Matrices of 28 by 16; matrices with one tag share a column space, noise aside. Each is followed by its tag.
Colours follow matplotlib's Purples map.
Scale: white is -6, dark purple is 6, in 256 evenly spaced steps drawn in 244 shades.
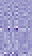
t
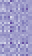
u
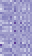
u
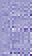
t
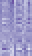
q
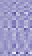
t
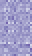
u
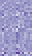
t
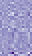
t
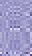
t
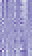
q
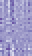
q
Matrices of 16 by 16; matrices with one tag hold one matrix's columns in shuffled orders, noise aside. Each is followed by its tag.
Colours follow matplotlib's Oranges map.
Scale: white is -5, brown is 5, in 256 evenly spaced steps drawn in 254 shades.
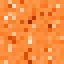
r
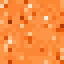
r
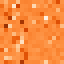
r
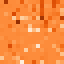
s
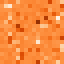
r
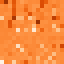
s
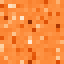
r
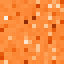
r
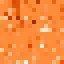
s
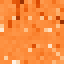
s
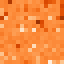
s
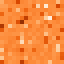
r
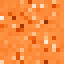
r
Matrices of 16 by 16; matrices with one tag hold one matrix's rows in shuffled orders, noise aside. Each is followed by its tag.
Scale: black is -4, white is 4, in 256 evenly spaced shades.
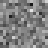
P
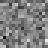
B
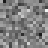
B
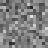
P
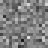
B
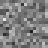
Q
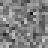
Q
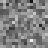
P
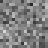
Q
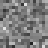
Q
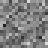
B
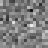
P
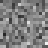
B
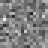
Q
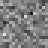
Q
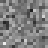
Q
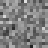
Q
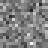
P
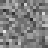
Q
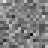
Q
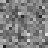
B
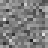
Q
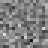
Q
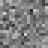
Q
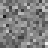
B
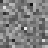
Q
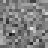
P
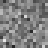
Q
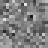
Q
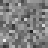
Q
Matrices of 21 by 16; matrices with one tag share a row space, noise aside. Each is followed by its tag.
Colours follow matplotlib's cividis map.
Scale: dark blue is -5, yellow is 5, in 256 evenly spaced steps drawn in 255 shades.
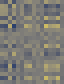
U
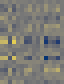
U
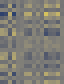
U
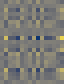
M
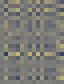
M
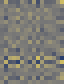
M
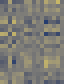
U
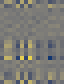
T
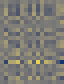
M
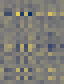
T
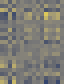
U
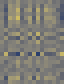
M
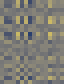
T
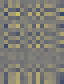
M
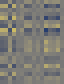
U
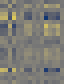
U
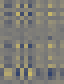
T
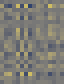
T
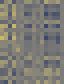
U
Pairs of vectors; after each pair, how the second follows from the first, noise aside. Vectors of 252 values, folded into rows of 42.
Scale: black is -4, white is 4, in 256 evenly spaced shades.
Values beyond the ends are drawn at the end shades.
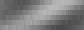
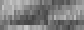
wrapped around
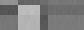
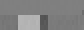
partly zeroed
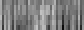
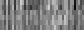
wrapped around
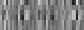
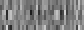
reversed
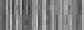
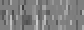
partly zeroed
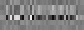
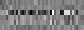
reversed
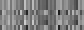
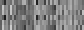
wrapped around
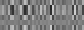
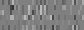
partly zeroed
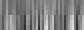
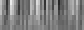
reversed
